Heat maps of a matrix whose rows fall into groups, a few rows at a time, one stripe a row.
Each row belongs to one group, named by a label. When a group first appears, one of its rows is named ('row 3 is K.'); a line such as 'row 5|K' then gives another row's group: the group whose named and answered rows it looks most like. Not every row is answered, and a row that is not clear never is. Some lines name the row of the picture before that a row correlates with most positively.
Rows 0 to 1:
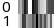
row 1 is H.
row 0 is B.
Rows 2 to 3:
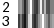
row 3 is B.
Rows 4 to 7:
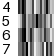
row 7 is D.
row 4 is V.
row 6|V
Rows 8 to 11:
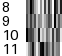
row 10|V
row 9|D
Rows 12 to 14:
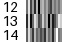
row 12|D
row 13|V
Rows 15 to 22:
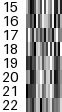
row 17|H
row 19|B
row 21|B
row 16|D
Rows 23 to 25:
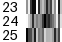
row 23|D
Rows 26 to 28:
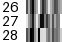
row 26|B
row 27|H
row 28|V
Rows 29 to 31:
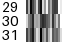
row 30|H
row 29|V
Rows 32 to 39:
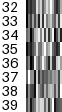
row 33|D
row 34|B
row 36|V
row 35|V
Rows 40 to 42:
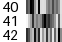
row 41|H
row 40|V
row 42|D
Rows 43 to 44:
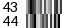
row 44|D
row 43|B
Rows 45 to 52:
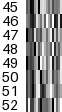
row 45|V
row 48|D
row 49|V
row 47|V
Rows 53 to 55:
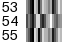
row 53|V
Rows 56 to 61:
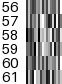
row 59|D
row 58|V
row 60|D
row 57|D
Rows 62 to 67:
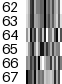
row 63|H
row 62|H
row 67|D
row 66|D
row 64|B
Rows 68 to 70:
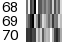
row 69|V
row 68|D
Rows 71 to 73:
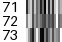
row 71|H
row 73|H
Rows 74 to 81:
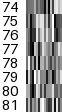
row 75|B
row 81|D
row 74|H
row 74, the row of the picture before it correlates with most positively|71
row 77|V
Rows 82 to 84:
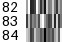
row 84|H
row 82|B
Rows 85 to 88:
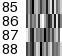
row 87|H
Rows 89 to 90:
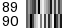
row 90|B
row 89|D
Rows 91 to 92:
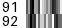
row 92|B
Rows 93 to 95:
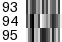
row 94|V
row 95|H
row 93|D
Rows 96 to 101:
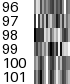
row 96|H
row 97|D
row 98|B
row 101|B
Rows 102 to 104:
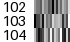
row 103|D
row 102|H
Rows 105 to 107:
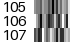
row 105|H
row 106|H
